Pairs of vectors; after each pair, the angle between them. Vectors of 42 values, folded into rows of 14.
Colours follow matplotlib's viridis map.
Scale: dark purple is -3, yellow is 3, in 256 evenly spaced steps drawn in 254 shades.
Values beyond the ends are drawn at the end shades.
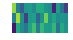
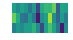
orthogonal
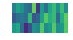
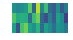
nearly opposite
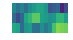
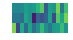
orthogonal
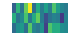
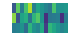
nearly parallel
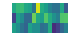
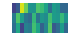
partly aligned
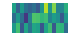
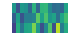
partly aligned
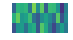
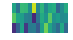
partly aligned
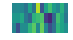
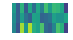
partly aligned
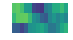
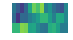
nearly opposite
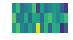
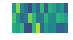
partly aligned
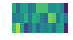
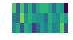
partly aligned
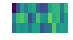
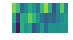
partly opposed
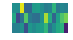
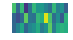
partly aligned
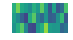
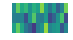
nearly parallel
